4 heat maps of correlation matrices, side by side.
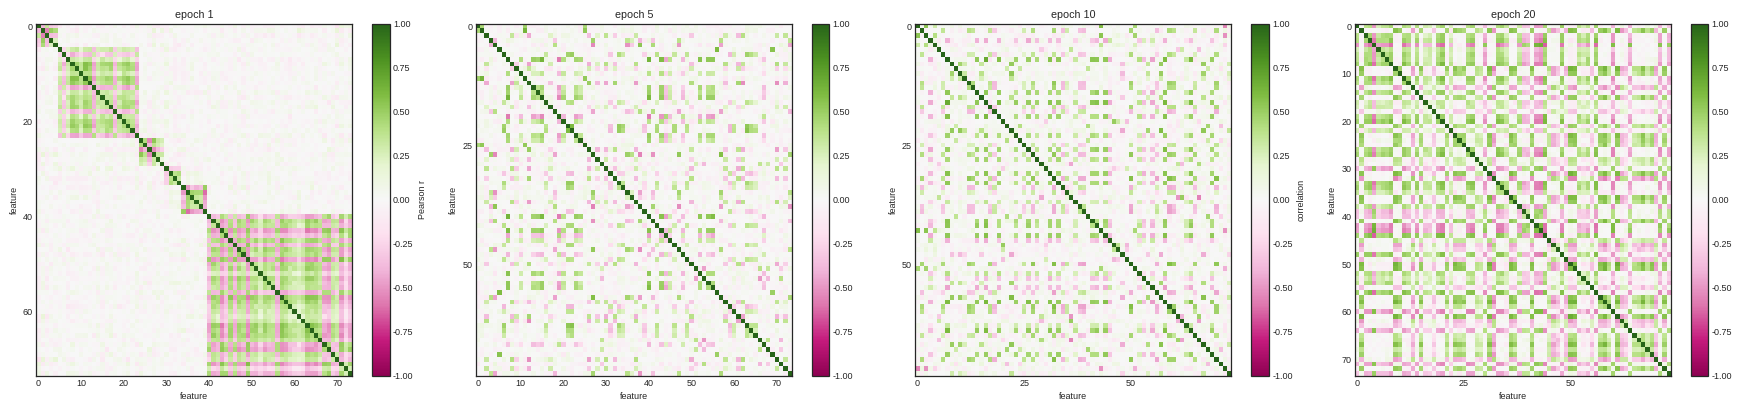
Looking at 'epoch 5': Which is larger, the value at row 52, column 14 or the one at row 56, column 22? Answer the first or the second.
the first
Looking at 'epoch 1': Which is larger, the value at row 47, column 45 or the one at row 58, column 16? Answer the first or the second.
the first
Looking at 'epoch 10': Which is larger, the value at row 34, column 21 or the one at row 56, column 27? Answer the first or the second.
the first
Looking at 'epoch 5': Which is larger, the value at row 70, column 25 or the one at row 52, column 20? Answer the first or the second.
the second
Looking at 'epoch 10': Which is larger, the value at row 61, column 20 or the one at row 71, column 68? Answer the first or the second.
the first
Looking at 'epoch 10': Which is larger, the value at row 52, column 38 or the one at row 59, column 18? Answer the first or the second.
the first
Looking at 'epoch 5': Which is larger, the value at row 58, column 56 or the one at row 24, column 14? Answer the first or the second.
the second
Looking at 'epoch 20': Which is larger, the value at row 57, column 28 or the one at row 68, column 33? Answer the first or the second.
the first
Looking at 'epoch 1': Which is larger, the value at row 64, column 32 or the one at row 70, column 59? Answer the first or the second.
the second
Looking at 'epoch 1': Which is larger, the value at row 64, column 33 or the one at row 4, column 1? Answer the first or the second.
the second
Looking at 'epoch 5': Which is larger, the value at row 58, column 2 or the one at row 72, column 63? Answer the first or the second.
the first
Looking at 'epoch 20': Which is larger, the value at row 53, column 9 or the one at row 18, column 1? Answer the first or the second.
the first
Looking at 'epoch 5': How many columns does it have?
74
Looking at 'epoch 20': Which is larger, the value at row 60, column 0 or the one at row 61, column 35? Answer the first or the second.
the second
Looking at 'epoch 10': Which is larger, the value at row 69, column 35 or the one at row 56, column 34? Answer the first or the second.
the second
